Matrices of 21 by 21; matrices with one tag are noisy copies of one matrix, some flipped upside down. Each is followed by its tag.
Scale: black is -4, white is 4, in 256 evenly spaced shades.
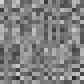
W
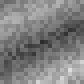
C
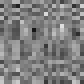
W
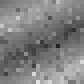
C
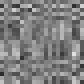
W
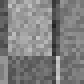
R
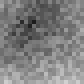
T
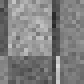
R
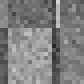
R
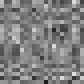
W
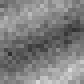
C
